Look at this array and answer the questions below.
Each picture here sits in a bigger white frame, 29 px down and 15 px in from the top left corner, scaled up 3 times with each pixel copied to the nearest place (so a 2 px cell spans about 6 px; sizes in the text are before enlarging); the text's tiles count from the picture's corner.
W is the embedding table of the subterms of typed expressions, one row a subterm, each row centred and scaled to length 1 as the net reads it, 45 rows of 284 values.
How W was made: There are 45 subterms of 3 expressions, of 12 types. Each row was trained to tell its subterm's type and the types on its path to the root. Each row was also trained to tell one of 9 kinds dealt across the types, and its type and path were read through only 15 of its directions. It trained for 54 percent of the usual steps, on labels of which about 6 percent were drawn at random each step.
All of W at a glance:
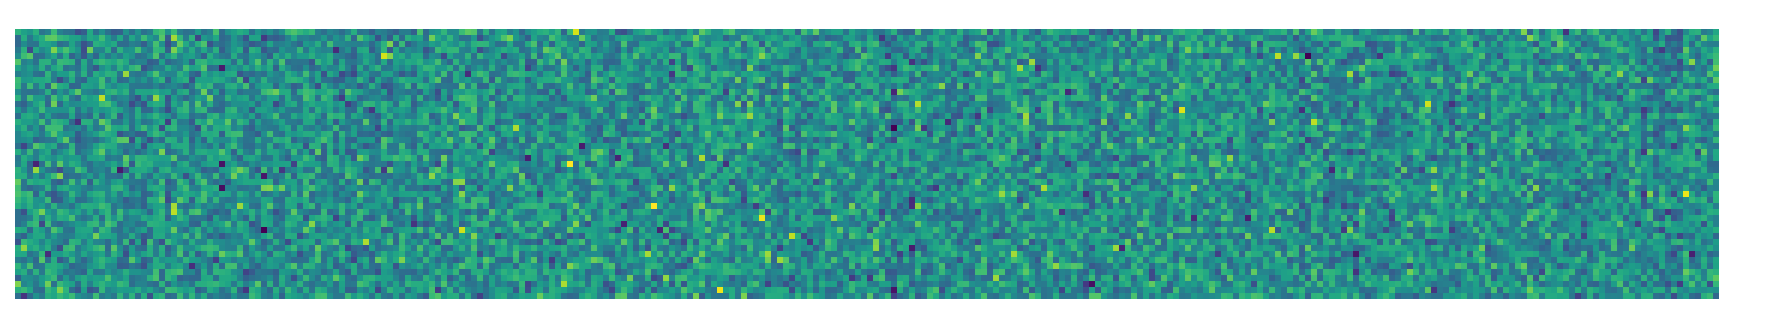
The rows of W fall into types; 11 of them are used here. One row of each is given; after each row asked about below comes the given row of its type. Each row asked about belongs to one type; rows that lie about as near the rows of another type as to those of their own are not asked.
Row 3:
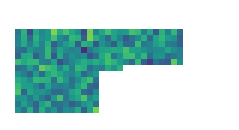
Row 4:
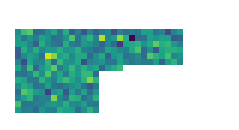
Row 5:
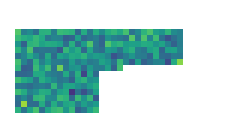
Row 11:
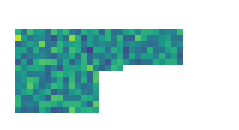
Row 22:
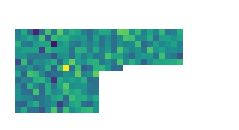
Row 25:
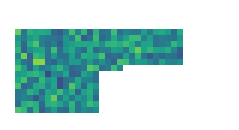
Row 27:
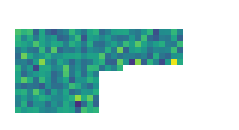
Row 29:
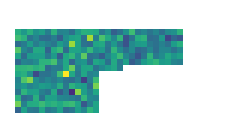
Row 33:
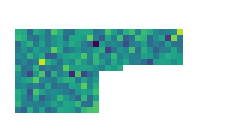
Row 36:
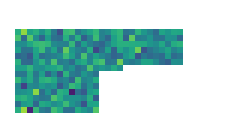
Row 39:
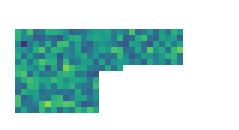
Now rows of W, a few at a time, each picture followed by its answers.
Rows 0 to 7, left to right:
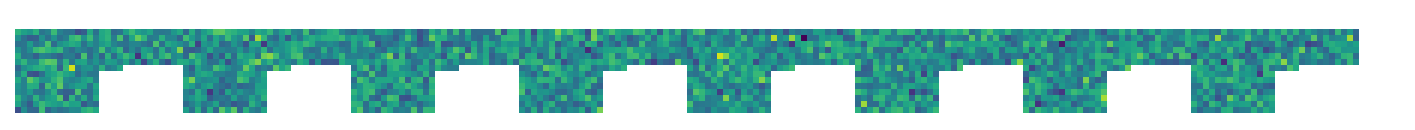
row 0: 3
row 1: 36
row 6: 25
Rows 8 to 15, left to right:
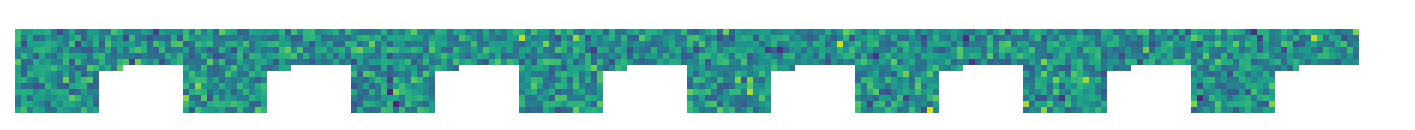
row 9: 25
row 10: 22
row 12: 29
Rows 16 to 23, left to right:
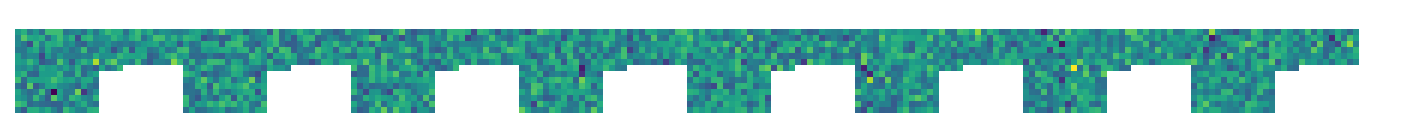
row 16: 3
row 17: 22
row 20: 27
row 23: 33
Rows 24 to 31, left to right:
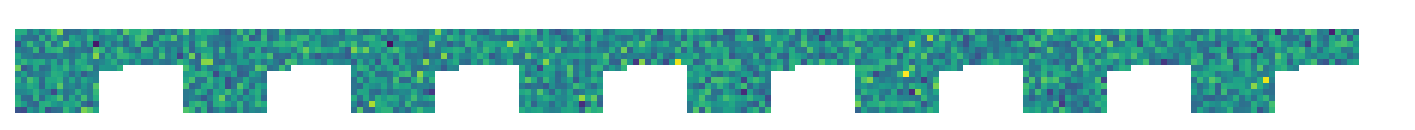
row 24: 3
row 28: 39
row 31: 22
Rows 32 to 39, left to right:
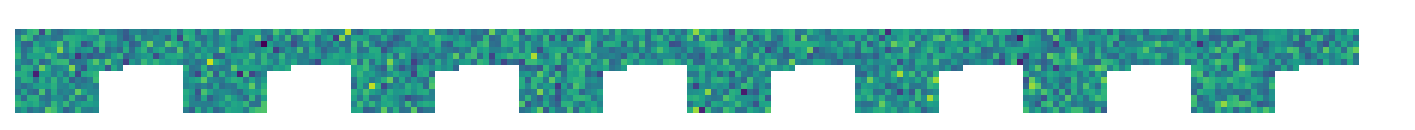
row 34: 29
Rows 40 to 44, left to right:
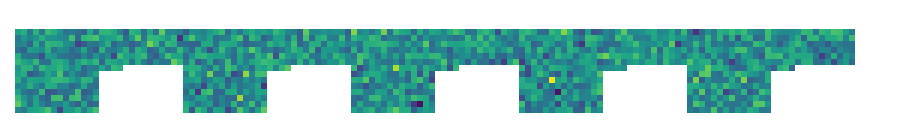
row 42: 5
